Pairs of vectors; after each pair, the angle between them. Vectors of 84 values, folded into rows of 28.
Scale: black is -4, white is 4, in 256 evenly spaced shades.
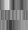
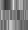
nearly opposite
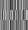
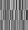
nearly opposite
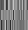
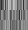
partly aligned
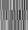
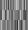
orthogonal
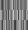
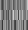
nearly parallel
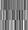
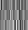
partly aligned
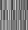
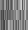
orthogonal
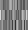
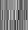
orthogonal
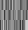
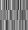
orthogonal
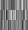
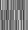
orthogonal
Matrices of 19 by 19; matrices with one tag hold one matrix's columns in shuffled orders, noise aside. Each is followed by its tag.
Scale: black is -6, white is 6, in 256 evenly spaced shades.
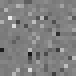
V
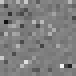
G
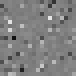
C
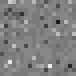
G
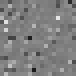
C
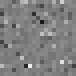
G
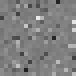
C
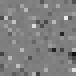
V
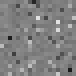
C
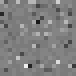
G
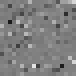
G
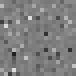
V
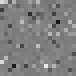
G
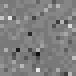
V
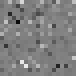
G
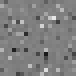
V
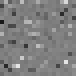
G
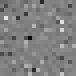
C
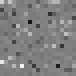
G
